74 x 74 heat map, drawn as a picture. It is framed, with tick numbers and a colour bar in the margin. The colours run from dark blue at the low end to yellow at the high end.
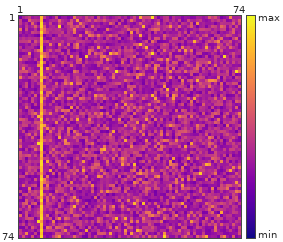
Mirror symmetry: none. Slope: none. Average level on the scale: 40%. Stripes: none. Histogram: skewed, a long tail of high values. Odd lines: column 8.
